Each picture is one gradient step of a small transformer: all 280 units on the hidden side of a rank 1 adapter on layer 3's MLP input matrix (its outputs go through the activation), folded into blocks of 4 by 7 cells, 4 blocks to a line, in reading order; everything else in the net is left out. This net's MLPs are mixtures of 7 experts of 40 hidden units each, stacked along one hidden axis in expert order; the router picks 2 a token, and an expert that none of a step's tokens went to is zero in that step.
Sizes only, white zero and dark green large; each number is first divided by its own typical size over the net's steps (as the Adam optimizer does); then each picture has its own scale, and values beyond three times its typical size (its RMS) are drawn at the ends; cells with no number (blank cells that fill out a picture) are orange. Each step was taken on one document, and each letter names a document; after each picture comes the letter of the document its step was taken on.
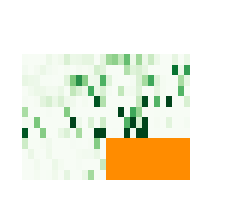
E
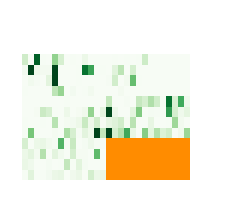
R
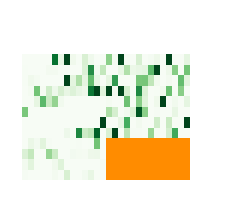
E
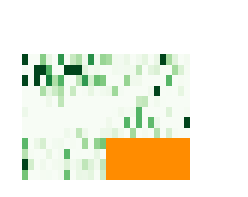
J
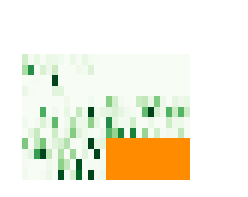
R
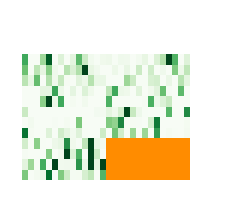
J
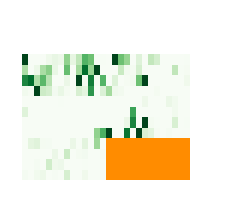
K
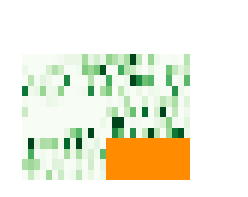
K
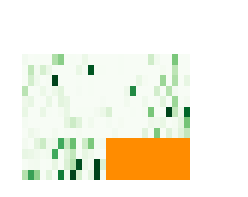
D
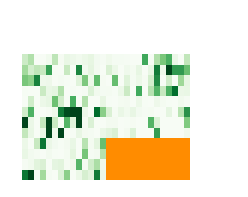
J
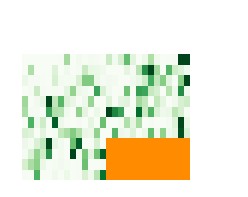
E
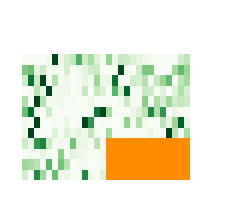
K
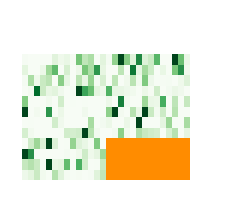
K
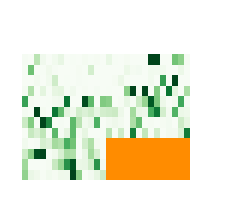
R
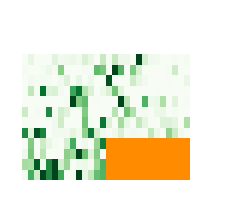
K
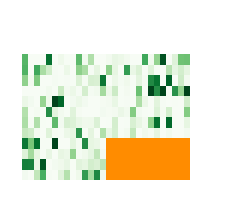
J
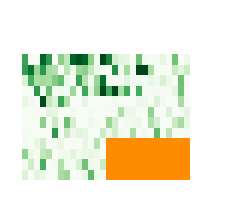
J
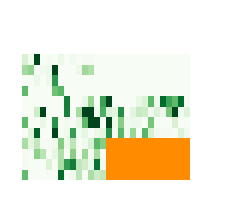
R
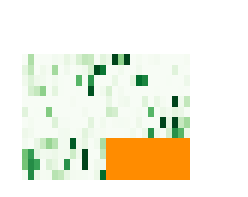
K
